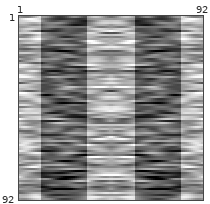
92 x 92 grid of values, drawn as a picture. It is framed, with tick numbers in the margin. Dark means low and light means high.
No overall slope runs across the table. It is mirror symmetric from left to right. Upright stripes repeat 2 times across the table. Overall the values sit about 50% of the way up the scale.
